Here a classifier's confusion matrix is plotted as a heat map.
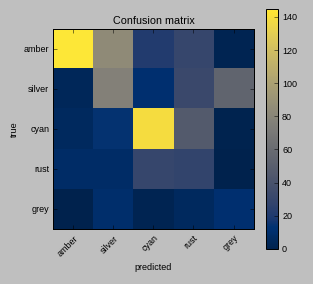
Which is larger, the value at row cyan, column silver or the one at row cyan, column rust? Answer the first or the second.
the second
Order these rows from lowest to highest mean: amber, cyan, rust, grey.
grey, rust, cyan, amber
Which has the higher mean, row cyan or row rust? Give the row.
cyan
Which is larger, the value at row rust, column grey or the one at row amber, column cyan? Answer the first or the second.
the second
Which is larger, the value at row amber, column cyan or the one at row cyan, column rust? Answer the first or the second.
the second
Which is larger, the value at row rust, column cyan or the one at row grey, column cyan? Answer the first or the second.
the first
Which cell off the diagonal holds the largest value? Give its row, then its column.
amber, silver
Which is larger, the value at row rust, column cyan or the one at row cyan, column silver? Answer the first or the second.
the first
